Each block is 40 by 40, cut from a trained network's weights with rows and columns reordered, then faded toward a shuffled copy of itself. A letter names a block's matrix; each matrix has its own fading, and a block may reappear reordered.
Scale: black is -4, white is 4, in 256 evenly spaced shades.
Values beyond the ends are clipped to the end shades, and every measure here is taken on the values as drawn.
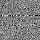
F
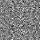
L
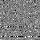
F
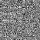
F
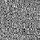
L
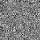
F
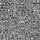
F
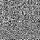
F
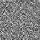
L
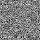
F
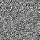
F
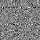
F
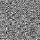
L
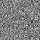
F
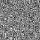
L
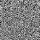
L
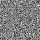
F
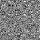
F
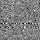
F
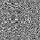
F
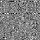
F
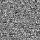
L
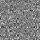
F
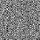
L
